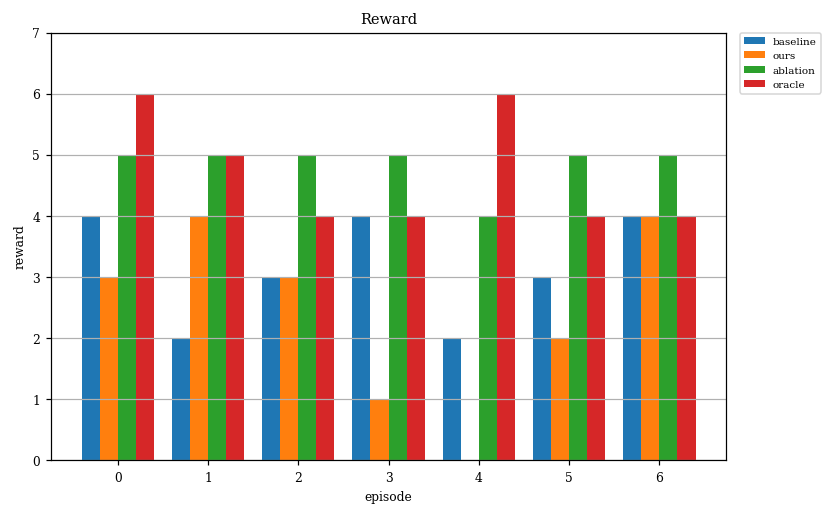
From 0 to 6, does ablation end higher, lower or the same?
the same
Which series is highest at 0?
oracle
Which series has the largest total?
ablation
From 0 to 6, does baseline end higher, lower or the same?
the same
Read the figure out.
Title: Reward
x-axis: episode, ticks 0 1 2 3 4 5 6
y-axis: reward, ticks 0 1 2 3 4 5 6 7
Legend: baseline, ours, ablation, oracle
Values:
baseline: 4 2 3 4 2 3 4
ours: 3 4 3 1 0 2 4
ablation: 5 5 5 5 4 5 5
oracle: 6 5 4 4 6 4 4
